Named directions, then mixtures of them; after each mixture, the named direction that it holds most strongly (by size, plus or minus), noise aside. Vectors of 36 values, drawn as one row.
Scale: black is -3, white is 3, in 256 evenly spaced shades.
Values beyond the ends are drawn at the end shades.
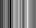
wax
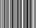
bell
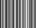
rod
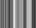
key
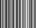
rod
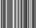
rod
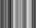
key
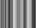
key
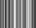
key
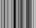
key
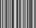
rod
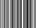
bell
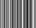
bell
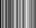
rod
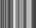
key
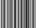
rod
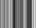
key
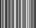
rod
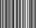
rod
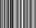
bell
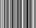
bell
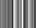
key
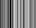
wax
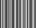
rod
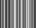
rod
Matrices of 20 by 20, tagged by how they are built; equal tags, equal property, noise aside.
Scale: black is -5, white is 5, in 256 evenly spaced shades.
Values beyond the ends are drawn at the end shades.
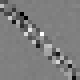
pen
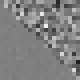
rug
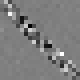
pen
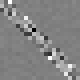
pen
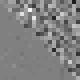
rug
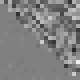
rug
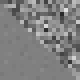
rug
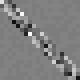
pen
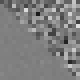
rug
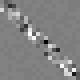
pen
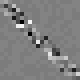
pen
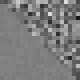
rug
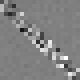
pen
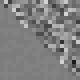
rug
